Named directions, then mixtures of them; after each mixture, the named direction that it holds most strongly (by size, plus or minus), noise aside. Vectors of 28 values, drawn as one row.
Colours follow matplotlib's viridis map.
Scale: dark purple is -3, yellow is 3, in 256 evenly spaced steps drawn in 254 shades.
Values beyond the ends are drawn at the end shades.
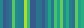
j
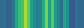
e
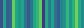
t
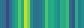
e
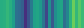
e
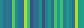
j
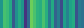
j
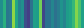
t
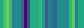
e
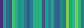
t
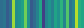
j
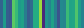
t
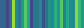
j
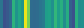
j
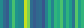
j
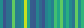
j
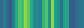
e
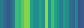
e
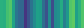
e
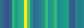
e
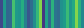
t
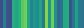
e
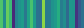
t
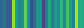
j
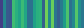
t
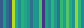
t
